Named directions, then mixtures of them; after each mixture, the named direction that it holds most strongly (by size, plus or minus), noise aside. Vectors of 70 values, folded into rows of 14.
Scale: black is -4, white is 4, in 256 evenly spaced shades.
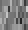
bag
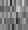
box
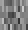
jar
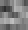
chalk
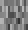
jar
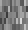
bag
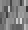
bag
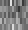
box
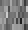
bag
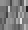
bag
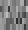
bag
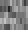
chalk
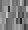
bag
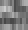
chalk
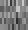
box
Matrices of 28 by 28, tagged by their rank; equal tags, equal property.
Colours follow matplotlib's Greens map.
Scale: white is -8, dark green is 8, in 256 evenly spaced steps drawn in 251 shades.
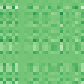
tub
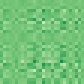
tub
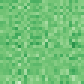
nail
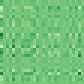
tub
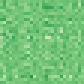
nail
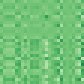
tub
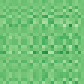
tub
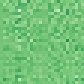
nail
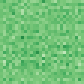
nail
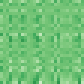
tub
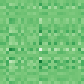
tub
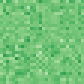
nail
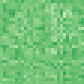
nail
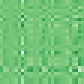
tub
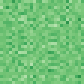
nail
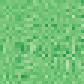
nail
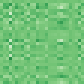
tub
